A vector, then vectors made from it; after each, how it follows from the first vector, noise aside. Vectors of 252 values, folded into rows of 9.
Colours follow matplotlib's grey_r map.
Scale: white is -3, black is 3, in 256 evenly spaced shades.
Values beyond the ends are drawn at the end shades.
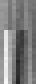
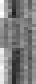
wrapped around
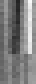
reversed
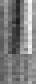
reversed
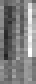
wrapped around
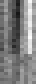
reversed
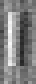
wrapped around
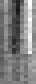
reversed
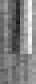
reversed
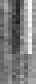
reversed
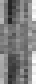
wrapped around
